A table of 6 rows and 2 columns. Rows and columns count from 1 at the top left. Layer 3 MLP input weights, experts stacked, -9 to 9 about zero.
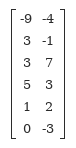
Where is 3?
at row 2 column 1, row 3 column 1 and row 4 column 2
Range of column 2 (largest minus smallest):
11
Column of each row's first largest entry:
2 1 2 1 2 1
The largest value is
7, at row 3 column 2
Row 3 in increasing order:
3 7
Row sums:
-13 2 10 8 3 -3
